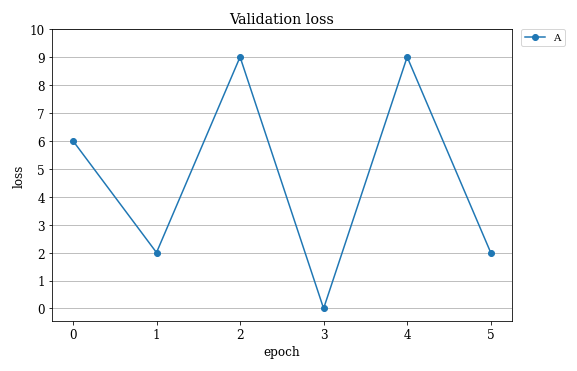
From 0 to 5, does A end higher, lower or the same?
lower
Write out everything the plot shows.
Title: Validation loss
x-axis: epoch, ticks 0 1 2 3 4 5
y-axis: loss, ticks 0 1 2 3 4 5 6 7 8 9 10
Legend: A
Values:
A: 6 2 9 0 9 2
